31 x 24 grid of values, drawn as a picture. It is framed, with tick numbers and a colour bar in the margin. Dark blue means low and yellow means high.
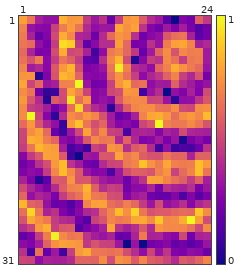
No row or column stands out. There is no overall slope. Concentric rings centre on the top right. The halves do not mirror each other. Overall the values sit about 50% of the way up the scale.
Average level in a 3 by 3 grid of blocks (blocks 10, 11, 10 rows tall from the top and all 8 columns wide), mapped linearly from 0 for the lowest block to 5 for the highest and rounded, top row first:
5 1 0
3 2 5
2 4 0
